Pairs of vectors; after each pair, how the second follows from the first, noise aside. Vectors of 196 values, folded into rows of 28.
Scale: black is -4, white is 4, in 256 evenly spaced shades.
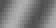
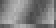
wrapped around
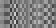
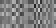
wrapped around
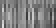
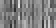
wrapped around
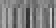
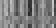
wrapped around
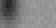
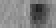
wrapped around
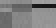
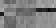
wrapped around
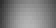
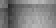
wrapped around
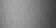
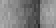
wrapped around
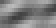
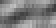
copied
